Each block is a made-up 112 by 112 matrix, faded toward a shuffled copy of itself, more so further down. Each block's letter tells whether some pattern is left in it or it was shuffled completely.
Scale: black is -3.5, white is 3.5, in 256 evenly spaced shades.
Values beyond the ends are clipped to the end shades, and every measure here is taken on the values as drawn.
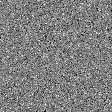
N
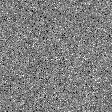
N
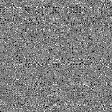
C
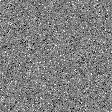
N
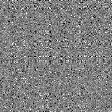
C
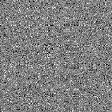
C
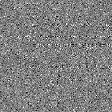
C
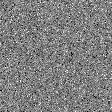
N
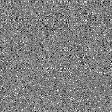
C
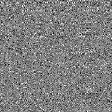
C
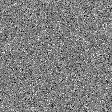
N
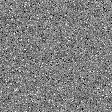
N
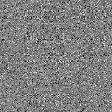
C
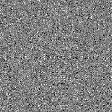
C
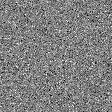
N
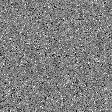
N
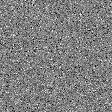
N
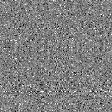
C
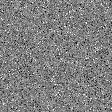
N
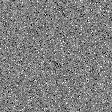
N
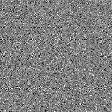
C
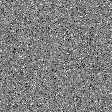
N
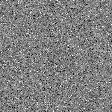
N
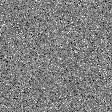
N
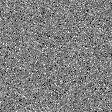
N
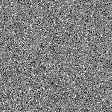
N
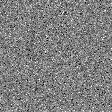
N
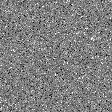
N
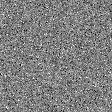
N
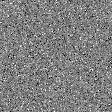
N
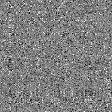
C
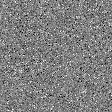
N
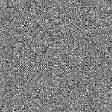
C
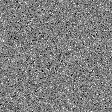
N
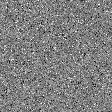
N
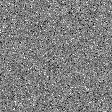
N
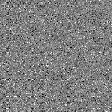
C
